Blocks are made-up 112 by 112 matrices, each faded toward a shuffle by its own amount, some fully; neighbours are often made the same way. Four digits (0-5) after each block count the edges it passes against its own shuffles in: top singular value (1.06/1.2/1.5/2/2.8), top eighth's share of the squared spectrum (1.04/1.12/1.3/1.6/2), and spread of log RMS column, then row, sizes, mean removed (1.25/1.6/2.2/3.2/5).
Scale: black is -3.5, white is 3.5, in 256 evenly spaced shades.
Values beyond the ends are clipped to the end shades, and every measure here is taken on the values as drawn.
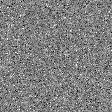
0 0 0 0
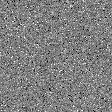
0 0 0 0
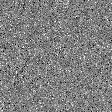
0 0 0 0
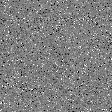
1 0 0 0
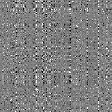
5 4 4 2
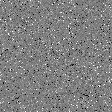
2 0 0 0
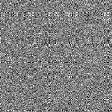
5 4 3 3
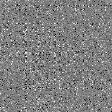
3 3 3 3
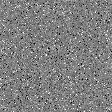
1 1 0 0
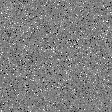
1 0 0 0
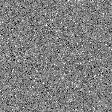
0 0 1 0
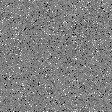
2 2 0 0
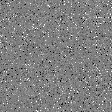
3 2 1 1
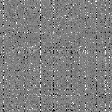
4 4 3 2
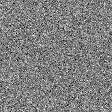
1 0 0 0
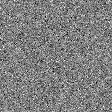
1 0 0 0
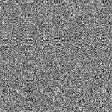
4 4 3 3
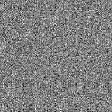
4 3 2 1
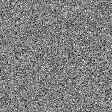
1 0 0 0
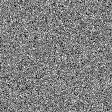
2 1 0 0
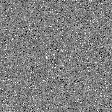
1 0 1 0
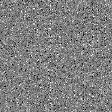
1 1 2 0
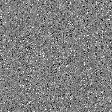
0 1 2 0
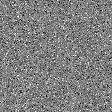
0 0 1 0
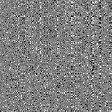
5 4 3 2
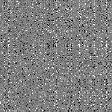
4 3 2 1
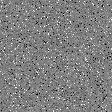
2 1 0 0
